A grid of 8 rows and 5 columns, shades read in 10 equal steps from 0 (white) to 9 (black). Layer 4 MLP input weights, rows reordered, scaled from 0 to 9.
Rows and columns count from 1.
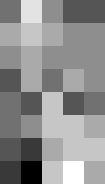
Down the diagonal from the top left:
5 2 4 3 5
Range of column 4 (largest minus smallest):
6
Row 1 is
5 1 4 6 6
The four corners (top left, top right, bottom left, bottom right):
5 6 7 3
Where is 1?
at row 1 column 2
